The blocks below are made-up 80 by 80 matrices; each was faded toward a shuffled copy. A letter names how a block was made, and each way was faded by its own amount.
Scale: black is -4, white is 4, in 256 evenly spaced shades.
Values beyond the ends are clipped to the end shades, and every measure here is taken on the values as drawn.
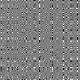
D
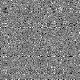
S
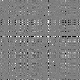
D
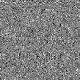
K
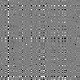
D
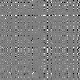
D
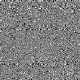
S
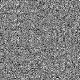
K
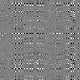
D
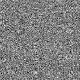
K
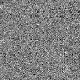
K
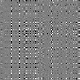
D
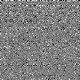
S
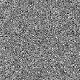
K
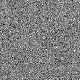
K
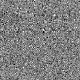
K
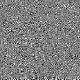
S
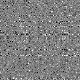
S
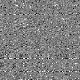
S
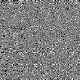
S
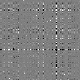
D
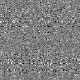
S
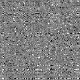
S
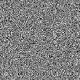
K
